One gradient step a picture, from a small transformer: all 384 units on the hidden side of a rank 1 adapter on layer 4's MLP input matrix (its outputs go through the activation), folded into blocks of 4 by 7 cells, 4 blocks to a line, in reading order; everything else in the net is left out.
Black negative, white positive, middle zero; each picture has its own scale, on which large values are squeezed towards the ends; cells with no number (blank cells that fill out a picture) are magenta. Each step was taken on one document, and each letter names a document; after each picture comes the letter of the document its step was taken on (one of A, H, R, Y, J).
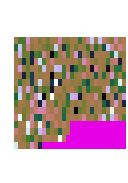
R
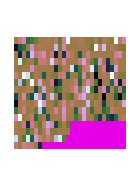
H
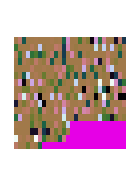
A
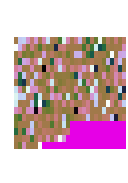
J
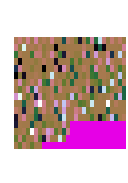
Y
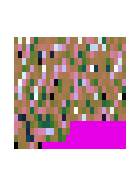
R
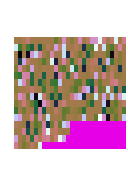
H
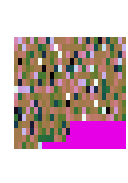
J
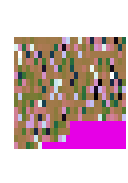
H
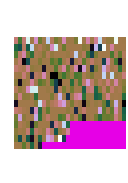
J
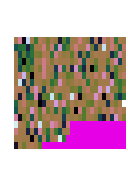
R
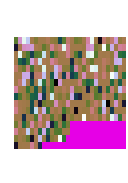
R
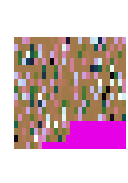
A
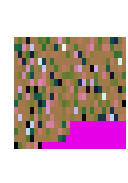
R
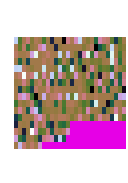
Y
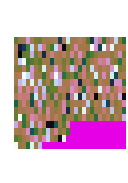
H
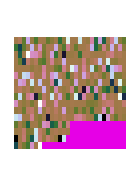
H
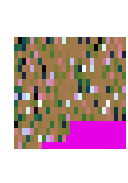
J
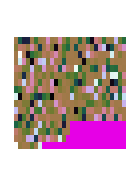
R
